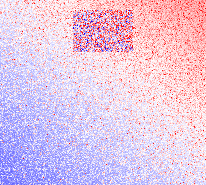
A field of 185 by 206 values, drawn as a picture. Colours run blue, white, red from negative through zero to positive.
Slope: up to the top right. Odd patch: rougher, in the top middle. Roughest part: top middle. Ninth with the highest average: top right. Ninth with the lowest average: bottom left.
